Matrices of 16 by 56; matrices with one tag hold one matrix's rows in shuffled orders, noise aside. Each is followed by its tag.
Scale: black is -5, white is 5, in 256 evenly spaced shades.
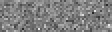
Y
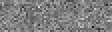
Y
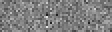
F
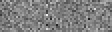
F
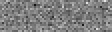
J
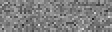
Y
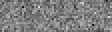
Y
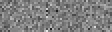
F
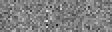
F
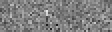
F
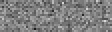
J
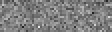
Y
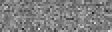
Y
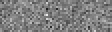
F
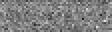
J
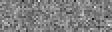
Y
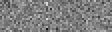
F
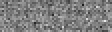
J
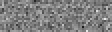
J
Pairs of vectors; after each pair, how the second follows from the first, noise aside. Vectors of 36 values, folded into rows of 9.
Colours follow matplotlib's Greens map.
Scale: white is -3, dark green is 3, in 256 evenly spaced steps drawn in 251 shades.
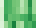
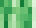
reversed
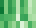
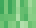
shrunk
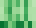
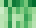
reversed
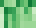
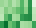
reversed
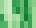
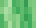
shrunk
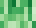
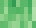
shrunk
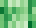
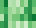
reversed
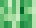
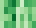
reversed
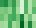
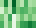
reversed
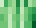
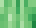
shrunk
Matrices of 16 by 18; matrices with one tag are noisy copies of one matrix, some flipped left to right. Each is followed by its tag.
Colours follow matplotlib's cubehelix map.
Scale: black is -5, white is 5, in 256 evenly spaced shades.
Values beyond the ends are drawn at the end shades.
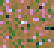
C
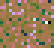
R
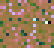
R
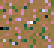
C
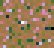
C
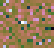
C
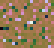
C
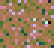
R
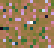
C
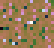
C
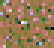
C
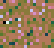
R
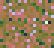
R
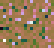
C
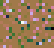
C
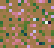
R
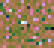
C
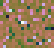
C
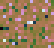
C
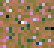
C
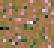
C
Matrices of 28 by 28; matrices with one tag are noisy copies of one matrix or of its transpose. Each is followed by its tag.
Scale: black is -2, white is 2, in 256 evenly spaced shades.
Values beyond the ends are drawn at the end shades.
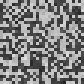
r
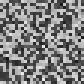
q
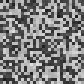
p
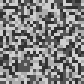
q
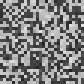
r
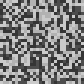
r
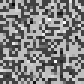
p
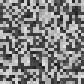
r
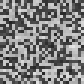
p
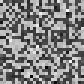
r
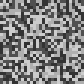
p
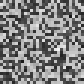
p
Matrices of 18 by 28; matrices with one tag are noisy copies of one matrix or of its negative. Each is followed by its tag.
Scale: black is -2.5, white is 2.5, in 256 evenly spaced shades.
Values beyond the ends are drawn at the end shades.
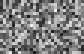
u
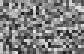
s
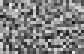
s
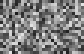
u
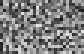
s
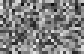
u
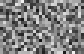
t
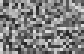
s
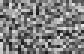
s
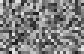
u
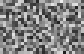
t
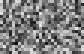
u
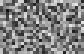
t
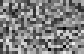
s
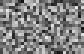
t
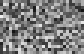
s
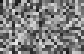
u
